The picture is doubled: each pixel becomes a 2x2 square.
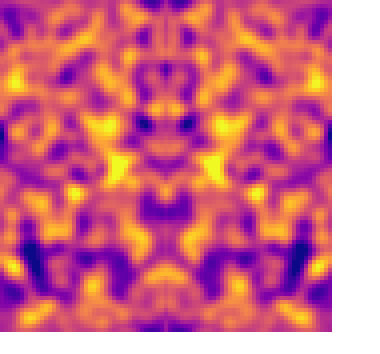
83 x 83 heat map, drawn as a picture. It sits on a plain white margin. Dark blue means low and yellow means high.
The values follow a bell shape. The texture is blotchy. The left and right halves mirror each other. There are no lone odd cells.
